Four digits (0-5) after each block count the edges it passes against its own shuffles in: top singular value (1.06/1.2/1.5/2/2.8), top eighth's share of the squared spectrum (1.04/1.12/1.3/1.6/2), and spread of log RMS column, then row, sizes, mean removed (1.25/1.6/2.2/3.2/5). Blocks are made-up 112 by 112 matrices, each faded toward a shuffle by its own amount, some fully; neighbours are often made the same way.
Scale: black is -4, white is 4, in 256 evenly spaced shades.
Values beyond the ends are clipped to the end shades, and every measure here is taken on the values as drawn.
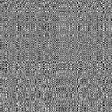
5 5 4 4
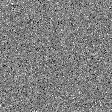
1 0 0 0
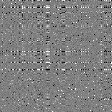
5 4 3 3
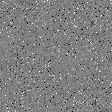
2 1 0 0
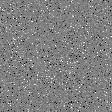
2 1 0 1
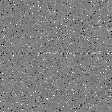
4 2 1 1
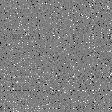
4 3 1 1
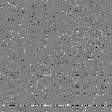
4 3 0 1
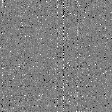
3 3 2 1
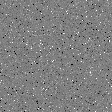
0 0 0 0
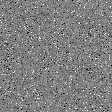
0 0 0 0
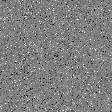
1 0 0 0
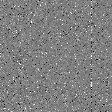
2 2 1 0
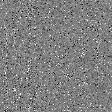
1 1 2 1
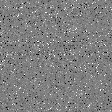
3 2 0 1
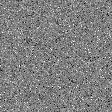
0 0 0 0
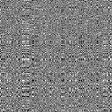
5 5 3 3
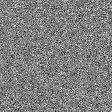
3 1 0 0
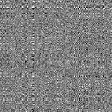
5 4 3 3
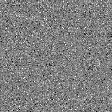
4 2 1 1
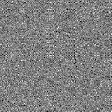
4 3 2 2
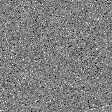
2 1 0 0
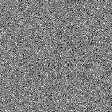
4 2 1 1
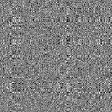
5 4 3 3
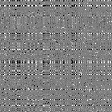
5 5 3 4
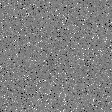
0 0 0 0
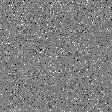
3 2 0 0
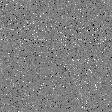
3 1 0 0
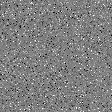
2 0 0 0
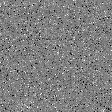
3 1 0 0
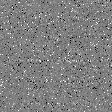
3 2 0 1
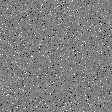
0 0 0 0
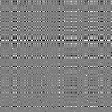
5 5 4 4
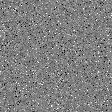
2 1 0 0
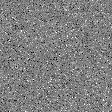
2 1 0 0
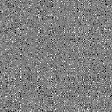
4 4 3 2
